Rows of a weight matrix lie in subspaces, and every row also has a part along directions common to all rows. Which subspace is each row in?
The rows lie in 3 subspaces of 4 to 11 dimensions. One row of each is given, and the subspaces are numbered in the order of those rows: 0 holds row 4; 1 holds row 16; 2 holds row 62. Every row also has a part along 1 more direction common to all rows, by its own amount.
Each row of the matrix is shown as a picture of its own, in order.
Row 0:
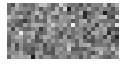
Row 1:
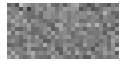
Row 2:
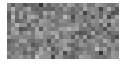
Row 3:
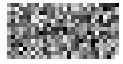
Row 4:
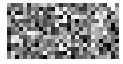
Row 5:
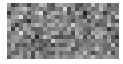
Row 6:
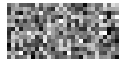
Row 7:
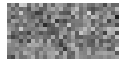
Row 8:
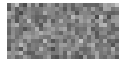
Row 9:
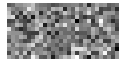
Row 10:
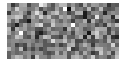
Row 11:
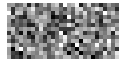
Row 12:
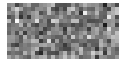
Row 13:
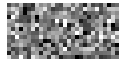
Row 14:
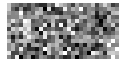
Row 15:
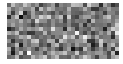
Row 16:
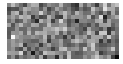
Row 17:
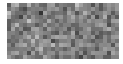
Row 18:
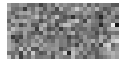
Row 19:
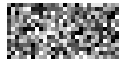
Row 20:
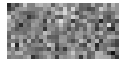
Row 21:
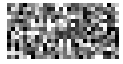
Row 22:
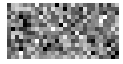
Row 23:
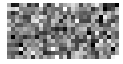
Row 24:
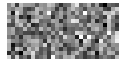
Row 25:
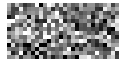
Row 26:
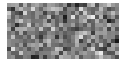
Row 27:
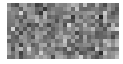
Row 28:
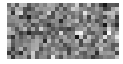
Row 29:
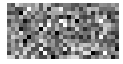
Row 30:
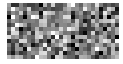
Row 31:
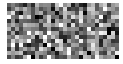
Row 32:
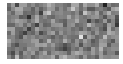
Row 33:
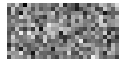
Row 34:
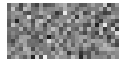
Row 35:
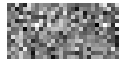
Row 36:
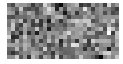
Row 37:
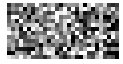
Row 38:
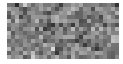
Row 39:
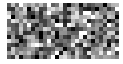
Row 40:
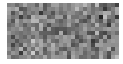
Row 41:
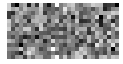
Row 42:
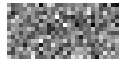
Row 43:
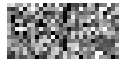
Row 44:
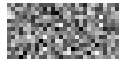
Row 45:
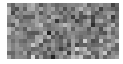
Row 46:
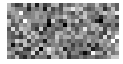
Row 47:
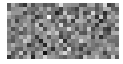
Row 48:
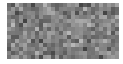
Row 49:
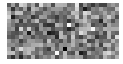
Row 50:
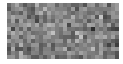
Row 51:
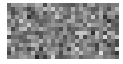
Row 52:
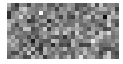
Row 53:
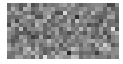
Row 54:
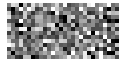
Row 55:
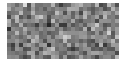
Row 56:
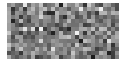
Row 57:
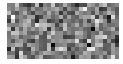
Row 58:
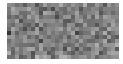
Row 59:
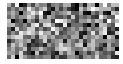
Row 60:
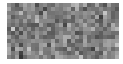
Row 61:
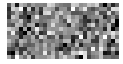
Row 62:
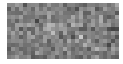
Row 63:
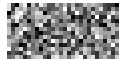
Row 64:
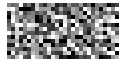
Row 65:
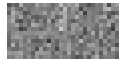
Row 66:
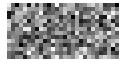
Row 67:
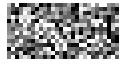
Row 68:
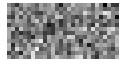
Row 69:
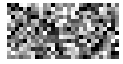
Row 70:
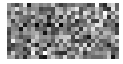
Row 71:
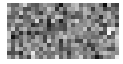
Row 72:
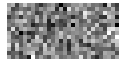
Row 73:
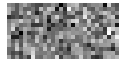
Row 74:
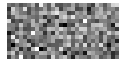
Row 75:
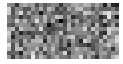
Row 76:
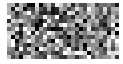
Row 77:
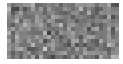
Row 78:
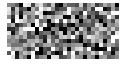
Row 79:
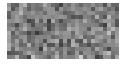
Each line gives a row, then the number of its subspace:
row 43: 2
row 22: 0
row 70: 0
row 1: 2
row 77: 0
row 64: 2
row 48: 1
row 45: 0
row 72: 1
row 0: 1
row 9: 0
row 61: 2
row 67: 2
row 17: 1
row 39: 2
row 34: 0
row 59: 2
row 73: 1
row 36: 1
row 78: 2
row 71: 1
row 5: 1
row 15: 0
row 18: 0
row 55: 0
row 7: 2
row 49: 2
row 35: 0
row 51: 2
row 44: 0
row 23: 1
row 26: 2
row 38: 2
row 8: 1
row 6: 0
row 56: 2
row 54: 2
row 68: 0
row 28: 2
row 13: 2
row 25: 0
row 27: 2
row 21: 1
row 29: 0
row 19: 2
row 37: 2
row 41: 1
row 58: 2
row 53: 0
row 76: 0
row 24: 2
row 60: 2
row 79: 1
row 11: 2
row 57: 2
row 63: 1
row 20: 2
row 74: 0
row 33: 2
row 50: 2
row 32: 2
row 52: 1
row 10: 1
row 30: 2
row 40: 1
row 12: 2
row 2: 2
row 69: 2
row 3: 1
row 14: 0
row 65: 2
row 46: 0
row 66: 1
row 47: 0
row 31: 0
